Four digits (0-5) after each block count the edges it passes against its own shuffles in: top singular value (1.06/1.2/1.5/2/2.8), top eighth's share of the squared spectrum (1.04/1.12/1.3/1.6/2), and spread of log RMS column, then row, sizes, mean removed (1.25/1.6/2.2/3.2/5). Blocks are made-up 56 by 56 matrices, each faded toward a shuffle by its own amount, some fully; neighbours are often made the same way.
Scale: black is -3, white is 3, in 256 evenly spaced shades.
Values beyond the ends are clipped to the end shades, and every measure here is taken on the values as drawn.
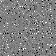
3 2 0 1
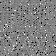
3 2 1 1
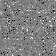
3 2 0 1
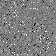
1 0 0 0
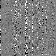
2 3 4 0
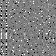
4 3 1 0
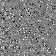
3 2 0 0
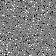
0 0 0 0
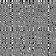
5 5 3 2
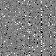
4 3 2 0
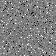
0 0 0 0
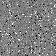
2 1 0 0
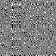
4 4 2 1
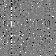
4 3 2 1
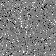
0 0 0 0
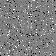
2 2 1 0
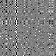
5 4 3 2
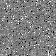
2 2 0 0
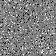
1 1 0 0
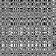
5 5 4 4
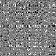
4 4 2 2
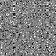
3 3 1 1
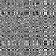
5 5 3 3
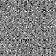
3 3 1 2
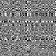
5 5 3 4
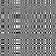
5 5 4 4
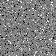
1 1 0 0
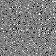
4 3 1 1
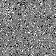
2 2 0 0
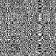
4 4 3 2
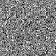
3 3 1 0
